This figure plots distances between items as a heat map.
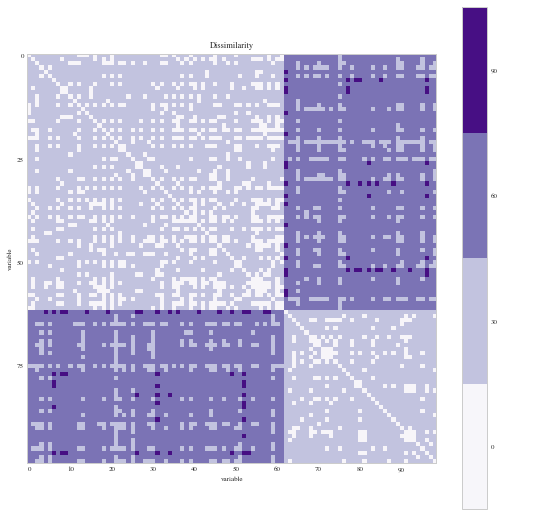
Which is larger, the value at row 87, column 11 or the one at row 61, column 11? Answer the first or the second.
the first
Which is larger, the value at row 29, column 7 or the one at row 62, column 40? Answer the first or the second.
the second
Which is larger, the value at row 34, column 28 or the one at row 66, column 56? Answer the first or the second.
the second
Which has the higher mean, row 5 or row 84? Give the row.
84
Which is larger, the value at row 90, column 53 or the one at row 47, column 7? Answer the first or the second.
the first
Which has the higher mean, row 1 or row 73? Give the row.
73
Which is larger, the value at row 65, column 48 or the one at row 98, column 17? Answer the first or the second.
the second
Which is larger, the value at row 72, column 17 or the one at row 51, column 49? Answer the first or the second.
the first
